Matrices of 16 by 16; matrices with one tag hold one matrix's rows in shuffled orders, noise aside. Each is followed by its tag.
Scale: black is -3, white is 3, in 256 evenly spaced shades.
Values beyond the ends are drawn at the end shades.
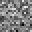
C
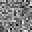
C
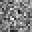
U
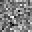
U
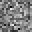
U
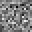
C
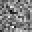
U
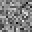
C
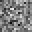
U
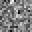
U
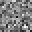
C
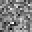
U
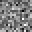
C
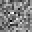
U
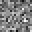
C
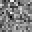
U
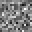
C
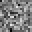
U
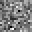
U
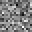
C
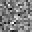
U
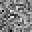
U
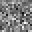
C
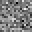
C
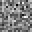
C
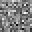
C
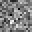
U
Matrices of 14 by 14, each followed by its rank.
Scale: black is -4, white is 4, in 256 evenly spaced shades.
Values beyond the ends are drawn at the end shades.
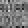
three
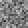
full rank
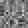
three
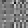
two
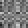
two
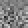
three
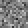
full rank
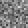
full rank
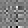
two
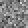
full rank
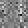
three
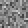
full rank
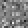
three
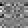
two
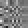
two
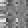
two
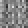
three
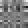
two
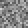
full rank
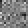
three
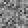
full rank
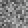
full rank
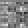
two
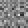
three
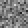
full rank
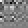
two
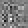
three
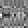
two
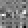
three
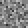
full rank
